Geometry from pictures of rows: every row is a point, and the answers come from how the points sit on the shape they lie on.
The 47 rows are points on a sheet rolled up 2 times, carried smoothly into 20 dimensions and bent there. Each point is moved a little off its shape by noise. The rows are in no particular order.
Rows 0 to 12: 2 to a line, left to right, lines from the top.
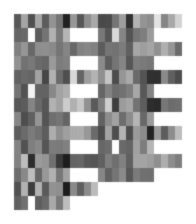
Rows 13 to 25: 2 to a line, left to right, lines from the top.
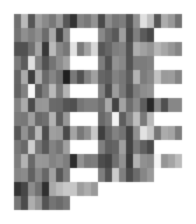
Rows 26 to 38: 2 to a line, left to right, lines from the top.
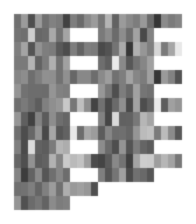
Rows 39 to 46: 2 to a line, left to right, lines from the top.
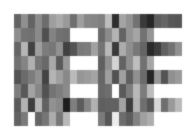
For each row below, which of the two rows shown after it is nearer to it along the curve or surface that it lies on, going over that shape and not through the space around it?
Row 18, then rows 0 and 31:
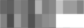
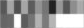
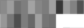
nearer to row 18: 31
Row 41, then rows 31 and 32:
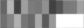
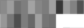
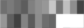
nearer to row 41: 31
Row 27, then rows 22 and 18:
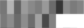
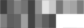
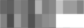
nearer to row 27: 22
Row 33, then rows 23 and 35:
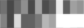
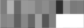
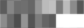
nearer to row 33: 35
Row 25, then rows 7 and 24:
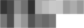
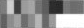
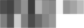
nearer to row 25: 24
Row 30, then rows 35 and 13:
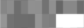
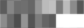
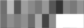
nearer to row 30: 13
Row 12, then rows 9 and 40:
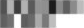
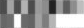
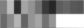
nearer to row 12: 9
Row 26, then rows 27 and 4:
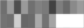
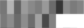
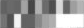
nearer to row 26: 27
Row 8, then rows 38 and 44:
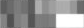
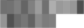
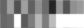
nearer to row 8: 38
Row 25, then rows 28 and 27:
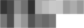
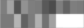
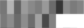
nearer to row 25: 27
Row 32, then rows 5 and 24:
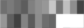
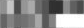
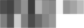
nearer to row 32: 24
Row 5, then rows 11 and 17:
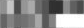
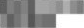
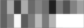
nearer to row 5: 17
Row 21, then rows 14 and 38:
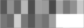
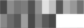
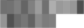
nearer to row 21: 38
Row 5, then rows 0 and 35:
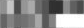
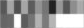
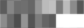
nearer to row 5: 0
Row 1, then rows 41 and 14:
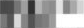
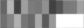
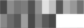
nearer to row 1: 14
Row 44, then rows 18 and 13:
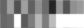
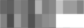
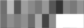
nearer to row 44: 13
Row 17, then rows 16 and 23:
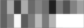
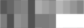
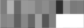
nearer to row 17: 23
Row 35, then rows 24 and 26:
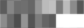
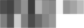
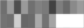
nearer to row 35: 24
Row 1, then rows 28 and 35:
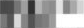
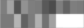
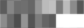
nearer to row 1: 35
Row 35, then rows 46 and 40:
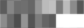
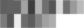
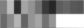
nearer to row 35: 46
